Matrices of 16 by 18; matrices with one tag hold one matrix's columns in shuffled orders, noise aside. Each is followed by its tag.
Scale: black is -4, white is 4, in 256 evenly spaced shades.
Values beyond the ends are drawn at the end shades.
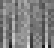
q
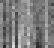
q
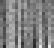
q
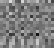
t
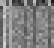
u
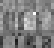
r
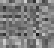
t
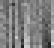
q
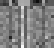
u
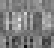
r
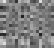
t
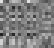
t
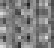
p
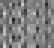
p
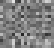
t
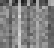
u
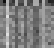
u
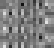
p
